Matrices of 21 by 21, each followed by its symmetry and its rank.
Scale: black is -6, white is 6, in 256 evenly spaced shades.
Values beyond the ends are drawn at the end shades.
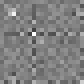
symmetric, rank three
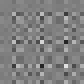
symmetric, rank two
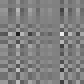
neither, rank one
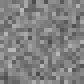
neither, full rank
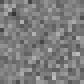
symmetric, full rank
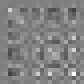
symmetric, rank three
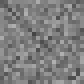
symmetric, full rank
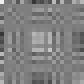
symmetric, rank two
